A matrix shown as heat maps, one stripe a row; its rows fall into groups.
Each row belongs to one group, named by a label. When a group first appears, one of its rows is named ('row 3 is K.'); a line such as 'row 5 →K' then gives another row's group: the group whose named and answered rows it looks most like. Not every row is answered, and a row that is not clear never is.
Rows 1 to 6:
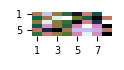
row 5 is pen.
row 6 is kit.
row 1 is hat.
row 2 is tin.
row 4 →kit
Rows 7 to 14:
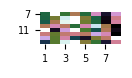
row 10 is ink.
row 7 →hat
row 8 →tin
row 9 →tin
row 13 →hat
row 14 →tin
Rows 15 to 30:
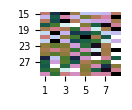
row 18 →tin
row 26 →kit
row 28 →hat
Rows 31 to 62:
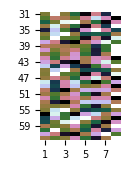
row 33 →tin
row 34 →hat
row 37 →hat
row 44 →hat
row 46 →hat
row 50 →pen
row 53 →pen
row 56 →kit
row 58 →tin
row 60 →hat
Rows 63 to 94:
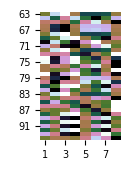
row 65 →ink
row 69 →tin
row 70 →kit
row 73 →hat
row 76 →ink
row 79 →pen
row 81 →tin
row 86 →hat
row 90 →tin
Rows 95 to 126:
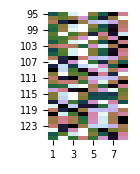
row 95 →tin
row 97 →pen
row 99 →tin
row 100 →hat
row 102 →tin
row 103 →ink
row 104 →tin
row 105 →tin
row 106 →pen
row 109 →kit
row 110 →hat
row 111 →pen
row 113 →tin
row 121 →ink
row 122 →ink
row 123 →pen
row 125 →tin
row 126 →hat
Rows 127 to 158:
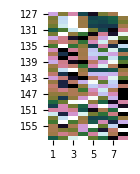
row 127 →hat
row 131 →tin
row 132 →hat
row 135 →hat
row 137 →pen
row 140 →ink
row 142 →pen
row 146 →ink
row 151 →hat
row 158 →tin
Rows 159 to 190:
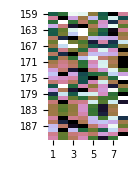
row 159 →tin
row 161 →hat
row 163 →tin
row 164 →tin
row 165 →pen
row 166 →hat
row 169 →pen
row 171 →ink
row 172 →ink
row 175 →hat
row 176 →ink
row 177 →hat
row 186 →pen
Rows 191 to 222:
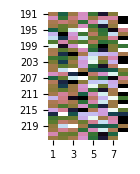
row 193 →ink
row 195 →tin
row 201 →pen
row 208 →pen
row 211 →ink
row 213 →ink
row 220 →ink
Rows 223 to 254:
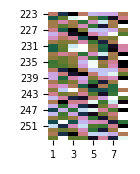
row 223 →pen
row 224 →tin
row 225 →ink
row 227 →pen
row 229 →hat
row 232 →tin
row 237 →pen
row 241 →hat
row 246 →hat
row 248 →hat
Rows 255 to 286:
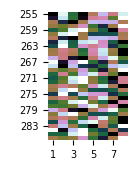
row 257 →pen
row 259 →tin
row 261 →pen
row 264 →ink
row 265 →ink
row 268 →hat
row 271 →tin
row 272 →tin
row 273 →ink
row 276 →ink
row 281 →ink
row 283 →hat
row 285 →tin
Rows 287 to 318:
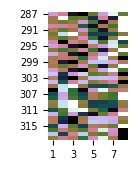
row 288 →hat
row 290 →hat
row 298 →ink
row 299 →pen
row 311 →tin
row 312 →hat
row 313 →pen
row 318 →ink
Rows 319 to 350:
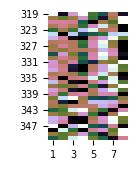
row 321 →hat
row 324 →hat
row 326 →ink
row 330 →ink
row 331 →hat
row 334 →ink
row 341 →pen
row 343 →tin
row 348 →kit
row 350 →tin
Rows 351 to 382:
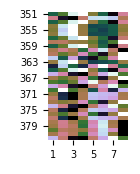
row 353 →tin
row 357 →tin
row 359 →tin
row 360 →ink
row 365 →tin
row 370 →hat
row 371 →pen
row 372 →pen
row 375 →pen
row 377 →pen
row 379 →ink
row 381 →ink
